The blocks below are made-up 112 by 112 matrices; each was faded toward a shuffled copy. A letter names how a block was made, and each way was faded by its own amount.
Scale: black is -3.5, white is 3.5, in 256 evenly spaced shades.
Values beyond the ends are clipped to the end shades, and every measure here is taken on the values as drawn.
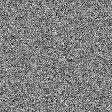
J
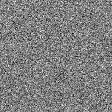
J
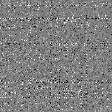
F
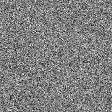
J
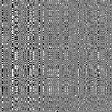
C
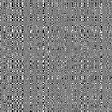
C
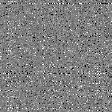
F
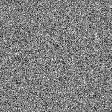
J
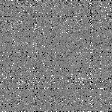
F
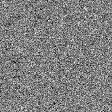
J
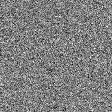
J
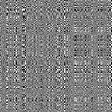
C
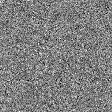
J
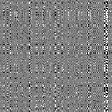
C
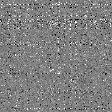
F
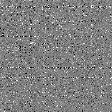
F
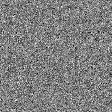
J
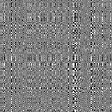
C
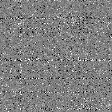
F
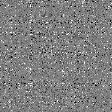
F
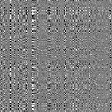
C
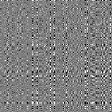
C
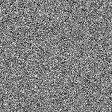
J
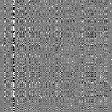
C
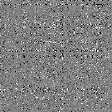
F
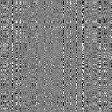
C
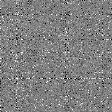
F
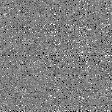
F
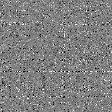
F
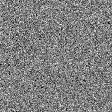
J
